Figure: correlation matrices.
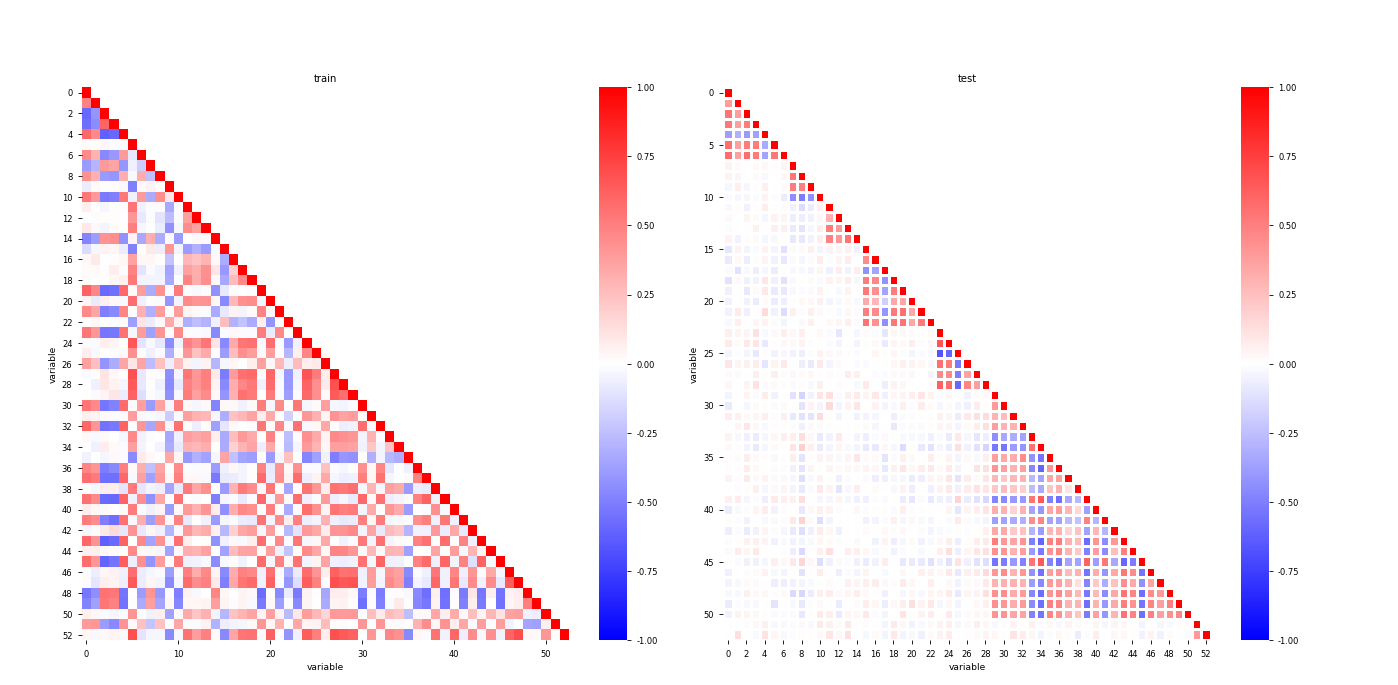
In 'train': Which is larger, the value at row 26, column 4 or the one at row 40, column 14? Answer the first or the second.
the first
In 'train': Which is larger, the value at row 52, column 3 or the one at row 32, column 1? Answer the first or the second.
the second
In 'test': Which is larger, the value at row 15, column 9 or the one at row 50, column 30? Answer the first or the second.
the second
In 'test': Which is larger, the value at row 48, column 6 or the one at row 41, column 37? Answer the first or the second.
the first
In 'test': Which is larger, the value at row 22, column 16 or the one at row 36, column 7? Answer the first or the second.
the first
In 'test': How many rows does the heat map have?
53
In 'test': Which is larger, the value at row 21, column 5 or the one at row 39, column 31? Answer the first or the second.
the first
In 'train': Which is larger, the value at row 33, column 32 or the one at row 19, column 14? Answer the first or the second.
the first
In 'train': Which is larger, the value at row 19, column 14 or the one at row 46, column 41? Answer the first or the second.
the second
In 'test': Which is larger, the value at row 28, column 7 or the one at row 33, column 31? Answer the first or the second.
the first
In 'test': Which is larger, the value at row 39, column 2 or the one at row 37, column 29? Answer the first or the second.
the second
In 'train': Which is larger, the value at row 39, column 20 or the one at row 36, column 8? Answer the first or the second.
the second
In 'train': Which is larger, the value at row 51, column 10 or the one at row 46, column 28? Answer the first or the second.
the second
